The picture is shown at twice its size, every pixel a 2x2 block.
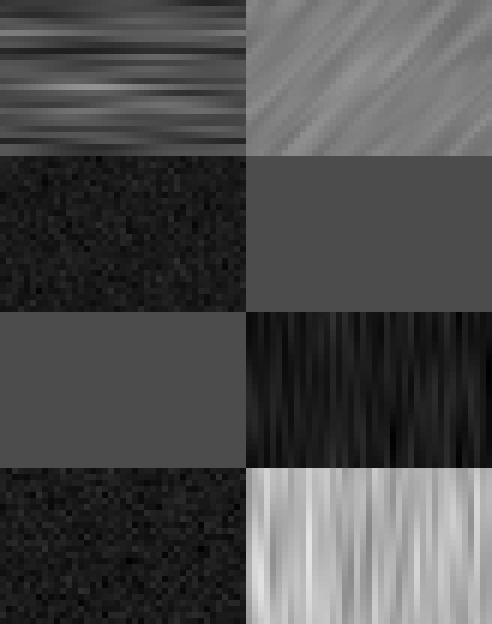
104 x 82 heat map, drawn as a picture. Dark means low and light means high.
The table splits into 4 rows of 2 panels. Panel 1,1: low, streaked across. Panel 1,2: middling, slanting up to the right, faint in contrast. Panel 2,1: very low, fine-grained, faint in contrast. Panel 2,2: low, flat. Panel 3,1: low, flat. Panel 3,2: very low, streaked downward, faint in contrast. Panel 4,1: very low, fine-grained, faint in contrast. Panel 4,2: high, streaked downward.
